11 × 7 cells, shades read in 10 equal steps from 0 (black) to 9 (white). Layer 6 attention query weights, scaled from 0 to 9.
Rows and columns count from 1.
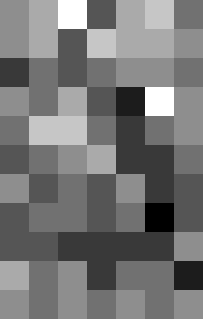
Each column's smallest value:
2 3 2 2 1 0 1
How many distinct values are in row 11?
2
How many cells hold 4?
20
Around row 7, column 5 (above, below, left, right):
2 4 3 2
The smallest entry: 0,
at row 8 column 6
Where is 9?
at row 1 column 3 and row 4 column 6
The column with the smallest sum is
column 4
